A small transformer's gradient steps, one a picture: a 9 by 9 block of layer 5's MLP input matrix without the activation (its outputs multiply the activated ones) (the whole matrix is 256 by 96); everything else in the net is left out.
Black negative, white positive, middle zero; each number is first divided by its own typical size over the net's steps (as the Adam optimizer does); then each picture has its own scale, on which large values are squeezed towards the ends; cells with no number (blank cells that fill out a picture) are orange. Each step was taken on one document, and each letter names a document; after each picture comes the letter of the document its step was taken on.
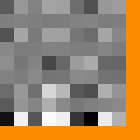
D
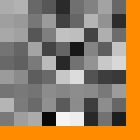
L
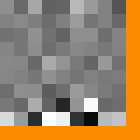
D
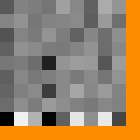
D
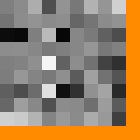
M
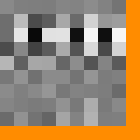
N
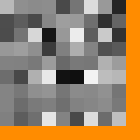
L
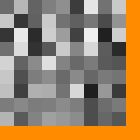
N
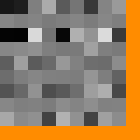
M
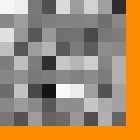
M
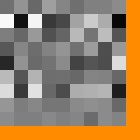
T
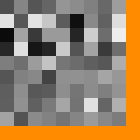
N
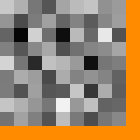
M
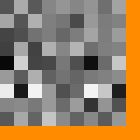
T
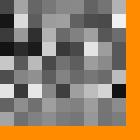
T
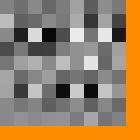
N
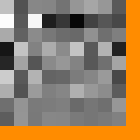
T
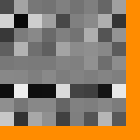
N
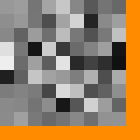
L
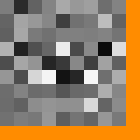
L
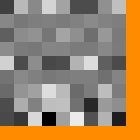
D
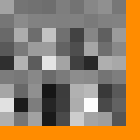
D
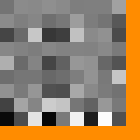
D
